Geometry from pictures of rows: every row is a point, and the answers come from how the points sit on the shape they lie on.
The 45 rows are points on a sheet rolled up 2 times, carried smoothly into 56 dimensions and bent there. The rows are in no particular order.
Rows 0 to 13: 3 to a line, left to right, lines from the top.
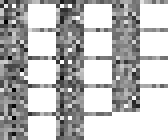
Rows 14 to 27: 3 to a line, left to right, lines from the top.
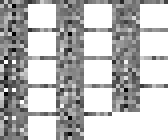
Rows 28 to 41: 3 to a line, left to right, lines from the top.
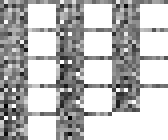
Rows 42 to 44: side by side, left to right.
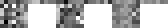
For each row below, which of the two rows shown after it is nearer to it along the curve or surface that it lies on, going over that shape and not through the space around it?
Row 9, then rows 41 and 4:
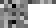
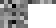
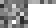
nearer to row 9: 41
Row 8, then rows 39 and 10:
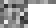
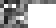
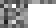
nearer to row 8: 10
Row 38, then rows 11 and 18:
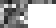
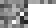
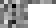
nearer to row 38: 18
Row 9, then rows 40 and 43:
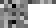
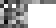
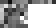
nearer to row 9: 43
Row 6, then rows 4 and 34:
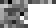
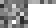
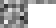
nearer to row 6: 34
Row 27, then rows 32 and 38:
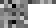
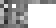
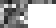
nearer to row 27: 38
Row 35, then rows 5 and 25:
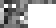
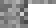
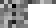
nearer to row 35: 25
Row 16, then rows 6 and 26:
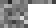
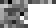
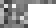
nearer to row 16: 26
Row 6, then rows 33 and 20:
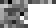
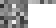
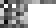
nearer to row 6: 20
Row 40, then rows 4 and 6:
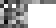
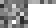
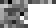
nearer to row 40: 6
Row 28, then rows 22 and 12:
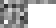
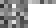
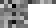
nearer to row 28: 12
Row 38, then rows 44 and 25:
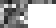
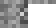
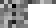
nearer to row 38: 25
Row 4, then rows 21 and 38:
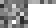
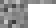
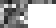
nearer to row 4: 21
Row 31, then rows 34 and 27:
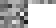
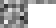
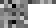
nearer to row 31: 34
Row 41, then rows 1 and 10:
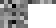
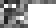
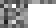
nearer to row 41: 1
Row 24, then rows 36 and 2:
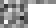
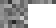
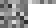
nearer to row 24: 2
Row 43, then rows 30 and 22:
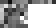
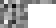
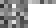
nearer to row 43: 30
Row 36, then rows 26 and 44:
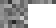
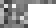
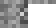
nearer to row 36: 26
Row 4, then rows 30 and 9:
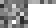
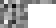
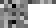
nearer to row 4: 30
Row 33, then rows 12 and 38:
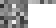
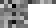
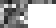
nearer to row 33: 12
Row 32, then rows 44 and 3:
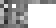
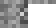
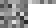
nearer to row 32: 3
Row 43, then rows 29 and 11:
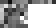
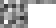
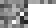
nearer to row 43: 29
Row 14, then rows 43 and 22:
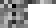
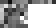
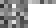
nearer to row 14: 43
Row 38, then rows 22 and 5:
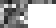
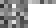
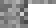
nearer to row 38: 22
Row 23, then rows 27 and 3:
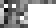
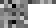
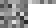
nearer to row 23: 27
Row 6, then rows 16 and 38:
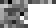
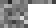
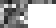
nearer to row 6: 38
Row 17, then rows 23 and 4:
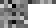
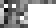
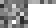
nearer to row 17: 23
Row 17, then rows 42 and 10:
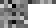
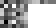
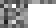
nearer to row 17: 42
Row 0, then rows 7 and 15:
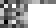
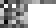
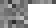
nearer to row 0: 7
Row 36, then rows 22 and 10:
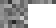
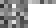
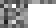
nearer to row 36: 10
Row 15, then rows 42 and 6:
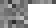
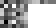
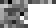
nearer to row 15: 6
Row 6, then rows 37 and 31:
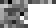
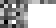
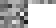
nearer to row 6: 37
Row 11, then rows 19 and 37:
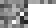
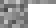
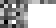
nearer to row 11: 19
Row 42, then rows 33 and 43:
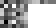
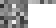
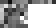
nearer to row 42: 43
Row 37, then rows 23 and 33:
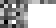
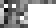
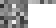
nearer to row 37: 23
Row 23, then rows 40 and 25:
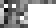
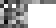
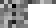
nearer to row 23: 40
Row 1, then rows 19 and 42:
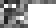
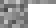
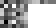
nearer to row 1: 42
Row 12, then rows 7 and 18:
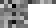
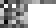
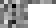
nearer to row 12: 18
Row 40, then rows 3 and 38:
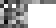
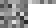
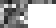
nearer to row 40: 38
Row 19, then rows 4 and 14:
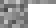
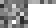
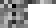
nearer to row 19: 4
